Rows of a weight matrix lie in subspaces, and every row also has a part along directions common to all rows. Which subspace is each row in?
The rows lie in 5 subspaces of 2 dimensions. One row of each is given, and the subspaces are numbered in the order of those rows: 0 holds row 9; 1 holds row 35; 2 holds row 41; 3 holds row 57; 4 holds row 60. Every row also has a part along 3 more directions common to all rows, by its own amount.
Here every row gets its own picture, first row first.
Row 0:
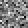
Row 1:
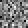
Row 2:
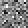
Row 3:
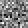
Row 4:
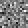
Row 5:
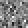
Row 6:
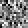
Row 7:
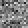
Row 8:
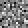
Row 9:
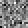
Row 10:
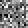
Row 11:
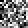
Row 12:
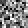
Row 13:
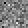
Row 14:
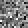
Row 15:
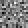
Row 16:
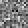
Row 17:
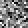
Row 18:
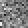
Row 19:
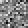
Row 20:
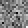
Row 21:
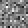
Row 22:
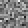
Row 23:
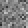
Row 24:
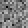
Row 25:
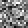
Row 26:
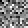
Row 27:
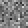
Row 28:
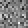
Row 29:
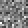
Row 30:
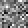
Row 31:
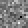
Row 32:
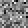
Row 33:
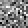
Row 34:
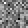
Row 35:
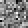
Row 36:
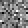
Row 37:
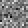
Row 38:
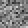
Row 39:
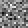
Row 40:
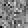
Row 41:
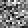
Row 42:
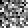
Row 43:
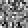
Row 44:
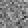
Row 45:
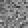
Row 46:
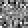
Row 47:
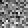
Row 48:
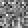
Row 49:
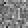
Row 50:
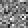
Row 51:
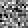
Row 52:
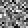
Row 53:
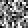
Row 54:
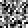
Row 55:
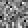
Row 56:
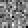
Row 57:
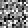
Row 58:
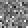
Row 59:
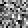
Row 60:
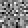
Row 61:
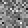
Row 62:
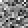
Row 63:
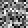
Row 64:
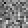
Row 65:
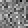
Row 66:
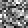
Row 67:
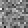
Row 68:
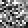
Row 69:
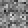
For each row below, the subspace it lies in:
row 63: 3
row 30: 3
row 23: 3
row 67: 2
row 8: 4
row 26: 2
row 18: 2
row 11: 1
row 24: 3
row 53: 0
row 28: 1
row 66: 2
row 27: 4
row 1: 0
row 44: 1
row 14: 1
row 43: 0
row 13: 4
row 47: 2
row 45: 1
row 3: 1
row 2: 3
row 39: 4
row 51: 1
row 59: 4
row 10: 1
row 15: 4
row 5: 0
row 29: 3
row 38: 2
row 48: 0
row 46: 0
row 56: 0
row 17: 1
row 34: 4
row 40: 0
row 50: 3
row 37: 1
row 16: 3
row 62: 2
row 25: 2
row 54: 0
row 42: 2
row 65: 1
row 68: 2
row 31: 2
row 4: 4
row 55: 0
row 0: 1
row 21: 3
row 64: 4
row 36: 4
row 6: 0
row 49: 4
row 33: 3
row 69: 3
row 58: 0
